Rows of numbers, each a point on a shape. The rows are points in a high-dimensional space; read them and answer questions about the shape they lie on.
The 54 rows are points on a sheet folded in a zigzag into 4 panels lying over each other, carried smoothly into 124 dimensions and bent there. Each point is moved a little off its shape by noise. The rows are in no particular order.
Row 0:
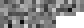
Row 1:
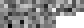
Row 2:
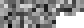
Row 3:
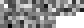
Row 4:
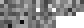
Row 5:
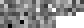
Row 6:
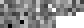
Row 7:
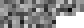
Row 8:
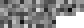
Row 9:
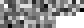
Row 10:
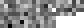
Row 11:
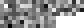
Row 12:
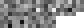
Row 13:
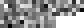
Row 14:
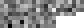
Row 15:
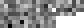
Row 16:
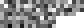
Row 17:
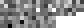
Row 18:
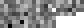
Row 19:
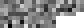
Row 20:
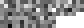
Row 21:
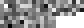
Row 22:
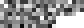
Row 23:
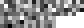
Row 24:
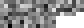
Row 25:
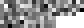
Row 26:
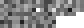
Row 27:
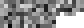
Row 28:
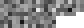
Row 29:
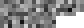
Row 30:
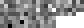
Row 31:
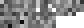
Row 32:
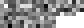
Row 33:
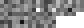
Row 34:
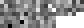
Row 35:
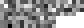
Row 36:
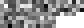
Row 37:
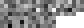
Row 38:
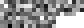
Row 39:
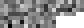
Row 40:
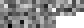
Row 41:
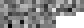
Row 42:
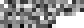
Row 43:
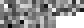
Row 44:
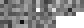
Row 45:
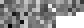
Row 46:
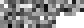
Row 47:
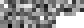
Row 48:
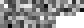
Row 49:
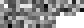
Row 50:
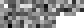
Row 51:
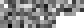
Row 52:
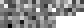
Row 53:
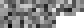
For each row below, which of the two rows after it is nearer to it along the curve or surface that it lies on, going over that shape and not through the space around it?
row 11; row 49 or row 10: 49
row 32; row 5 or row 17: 5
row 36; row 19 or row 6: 19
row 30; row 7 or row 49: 7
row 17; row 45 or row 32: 45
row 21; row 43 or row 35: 43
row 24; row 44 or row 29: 29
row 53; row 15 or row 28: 15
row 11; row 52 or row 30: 30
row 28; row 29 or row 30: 29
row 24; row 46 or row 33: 46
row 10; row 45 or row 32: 45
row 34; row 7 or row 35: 35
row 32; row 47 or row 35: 47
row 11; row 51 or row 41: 51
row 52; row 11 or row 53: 53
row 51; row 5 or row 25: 25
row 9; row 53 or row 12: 53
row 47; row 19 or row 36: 36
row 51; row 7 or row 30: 7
